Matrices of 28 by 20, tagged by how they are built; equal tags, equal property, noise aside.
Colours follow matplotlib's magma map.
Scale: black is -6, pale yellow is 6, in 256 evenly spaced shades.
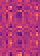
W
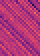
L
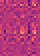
W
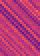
L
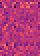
W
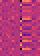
W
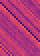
L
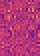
W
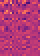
W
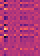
W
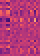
W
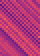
L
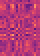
W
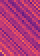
L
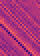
L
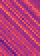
L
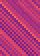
L
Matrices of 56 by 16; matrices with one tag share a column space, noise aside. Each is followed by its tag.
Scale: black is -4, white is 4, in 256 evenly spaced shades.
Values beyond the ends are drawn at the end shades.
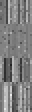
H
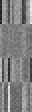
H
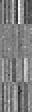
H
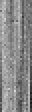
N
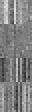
H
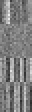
H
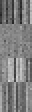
H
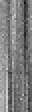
N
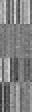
H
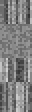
H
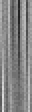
N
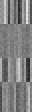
H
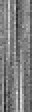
N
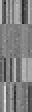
H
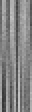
N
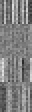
H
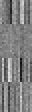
H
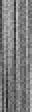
N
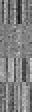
H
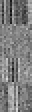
H
